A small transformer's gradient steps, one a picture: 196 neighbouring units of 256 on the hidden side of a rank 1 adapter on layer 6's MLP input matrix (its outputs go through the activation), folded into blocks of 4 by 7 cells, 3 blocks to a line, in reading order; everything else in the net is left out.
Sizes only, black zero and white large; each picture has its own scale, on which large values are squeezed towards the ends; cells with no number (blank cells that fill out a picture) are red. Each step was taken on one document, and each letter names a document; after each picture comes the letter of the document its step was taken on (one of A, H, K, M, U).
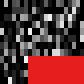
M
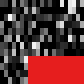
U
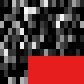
U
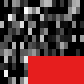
U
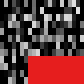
M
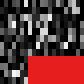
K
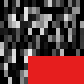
K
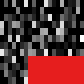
M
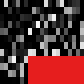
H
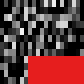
U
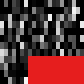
M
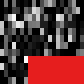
K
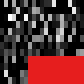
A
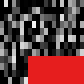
M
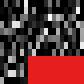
K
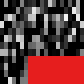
A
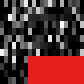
A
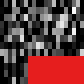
A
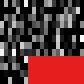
M
